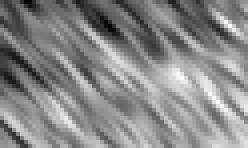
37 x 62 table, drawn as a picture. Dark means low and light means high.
Slope: up to the bottom right. Lone odd cells: none. Mirror symmetry: none. Grain: diagonal, down to the right.
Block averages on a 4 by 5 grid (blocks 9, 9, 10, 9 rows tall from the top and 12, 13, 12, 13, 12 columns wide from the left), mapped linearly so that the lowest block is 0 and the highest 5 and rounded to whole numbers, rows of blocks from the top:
0 1 0 1 2
1 2 3 3 3
2 3 3 5 5
3 4 4 4 5
